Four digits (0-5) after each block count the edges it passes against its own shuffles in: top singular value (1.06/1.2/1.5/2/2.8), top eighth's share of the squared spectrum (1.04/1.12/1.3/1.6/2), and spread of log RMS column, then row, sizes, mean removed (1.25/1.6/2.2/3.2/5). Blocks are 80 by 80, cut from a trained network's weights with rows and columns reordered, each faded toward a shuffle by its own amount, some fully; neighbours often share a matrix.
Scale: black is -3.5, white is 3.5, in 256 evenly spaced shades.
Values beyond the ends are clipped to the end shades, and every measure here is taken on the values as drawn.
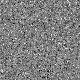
1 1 0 0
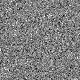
1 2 0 0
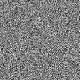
3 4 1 1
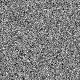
0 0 0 0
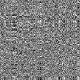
4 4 3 2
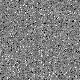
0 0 0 0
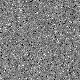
0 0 0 0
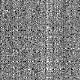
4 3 1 3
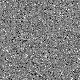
1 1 0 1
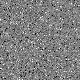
0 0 0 0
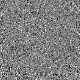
2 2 2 1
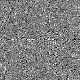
2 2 1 0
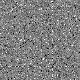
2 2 1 0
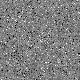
0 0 0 0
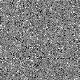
2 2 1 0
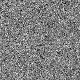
0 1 0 0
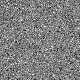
1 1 0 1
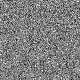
1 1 0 0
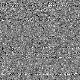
2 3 0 3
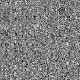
3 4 2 2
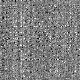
3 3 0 3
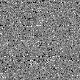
2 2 0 2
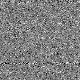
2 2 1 2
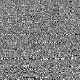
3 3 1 3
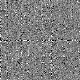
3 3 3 1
